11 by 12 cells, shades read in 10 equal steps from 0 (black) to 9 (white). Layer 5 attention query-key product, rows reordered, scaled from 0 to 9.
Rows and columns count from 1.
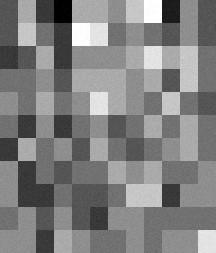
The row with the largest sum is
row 5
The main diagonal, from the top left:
3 7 6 3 5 5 4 5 7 4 5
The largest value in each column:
5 7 6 6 9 8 6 7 9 7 7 8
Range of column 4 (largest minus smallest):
6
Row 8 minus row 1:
2 -4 2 3 -2 -2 1 -2 -3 3 -1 2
